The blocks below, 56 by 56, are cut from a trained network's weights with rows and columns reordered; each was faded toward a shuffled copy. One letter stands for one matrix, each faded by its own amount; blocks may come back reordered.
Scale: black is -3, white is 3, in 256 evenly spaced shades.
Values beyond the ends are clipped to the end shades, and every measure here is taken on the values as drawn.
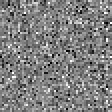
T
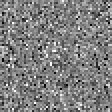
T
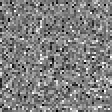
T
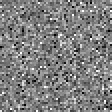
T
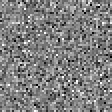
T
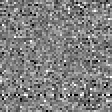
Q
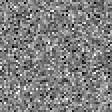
Q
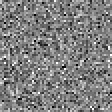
T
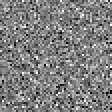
Q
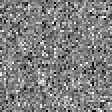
T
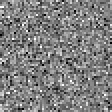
T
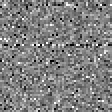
Q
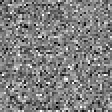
T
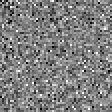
T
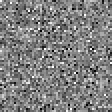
T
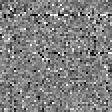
Q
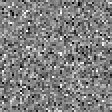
T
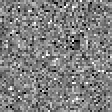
T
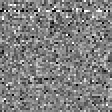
Q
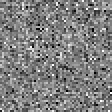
T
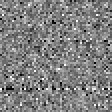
Q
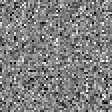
T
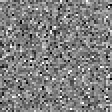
T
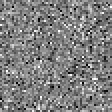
T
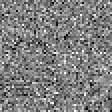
T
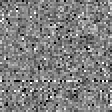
Q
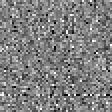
Q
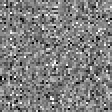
T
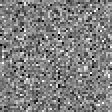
T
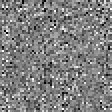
T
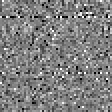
Q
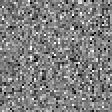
T
